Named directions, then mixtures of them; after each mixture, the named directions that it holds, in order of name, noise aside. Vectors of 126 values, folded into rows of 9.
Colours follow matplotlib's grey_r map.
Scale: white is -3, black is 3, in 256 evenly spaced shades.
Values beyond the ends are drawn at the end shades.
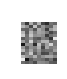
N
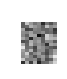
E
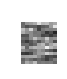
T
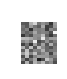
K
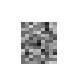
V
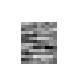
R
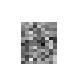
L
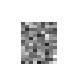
E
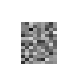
K, L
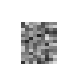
E, T, V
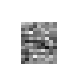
L, R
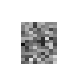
L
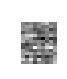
K, L, R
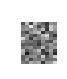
V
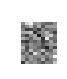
E, L, R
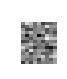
E, R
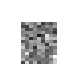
E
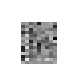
E, N, T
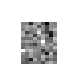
L, N, V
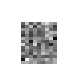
N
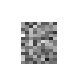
K, N
